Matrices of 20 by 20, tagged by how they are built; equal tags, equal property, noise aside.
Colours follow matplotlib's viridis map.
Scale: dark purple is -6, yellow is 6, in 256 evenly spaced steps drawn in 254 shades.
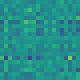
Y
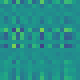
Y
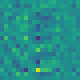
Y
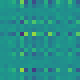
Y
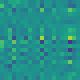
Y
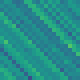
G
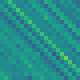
G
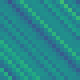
G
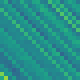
G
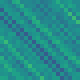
G
